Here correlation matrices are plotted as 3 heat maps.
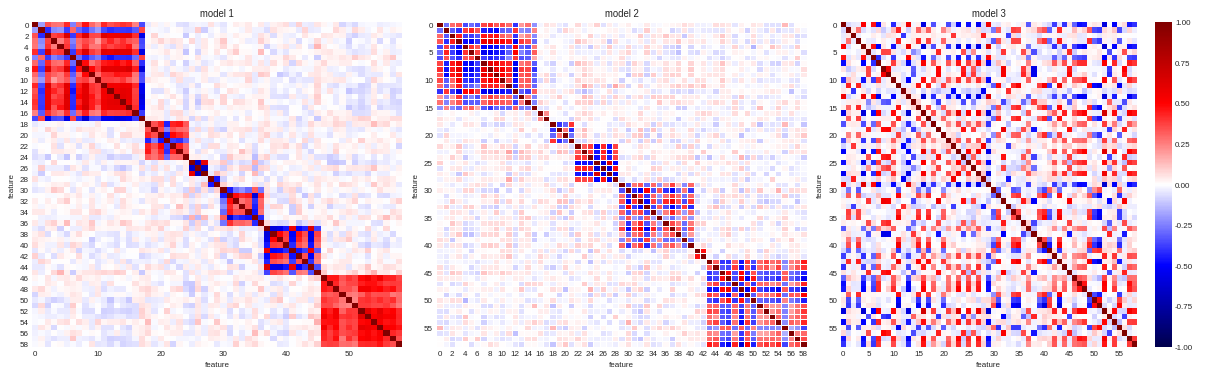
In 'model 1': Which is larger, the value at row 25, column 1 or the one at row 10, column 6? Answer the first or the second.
the first
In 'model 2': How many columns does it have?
59
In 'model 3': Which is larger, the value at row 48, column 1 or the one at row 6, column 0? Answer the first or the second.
the second
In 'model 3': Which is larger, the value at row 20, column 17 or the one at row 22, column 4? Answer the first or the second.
the first
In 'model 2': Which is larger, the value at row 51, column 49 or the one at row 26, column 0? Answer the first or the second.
the first
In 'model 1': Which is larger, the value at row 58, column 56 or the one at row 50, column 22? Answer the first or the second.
the first
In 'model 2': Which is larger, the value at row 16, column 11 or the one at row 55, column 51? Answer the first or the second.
the first
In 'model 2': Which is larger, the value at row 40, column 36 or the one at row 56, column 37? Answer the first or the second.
the first
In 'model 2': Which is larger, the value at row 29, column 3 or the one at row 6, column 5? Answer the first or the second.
the second
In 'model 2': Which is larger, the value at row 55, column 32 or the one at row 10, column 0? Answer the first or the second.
the second
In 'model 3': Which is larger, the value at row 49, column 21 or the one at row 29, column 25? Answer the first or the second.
the first
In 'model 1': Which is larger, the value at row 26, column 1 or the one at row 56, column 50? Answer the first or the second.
the second
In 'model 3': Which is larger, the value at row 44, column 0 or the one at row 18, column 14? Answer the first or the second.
the second
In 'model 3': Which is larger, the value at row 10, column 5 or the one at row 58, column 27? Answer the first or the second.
the second
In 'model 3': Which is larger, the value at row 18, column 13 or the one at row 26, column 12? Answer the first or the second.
the second
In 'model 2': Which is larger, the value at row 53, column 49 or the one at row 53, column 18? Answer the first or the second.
the first
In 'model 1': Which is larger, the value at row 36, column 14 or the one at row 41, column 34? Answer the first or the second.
the first
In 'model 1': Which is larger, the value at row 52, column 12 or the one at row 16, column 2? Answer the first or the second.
the second
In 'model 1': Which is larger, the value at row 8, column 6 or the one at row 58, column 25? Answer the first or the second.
the second
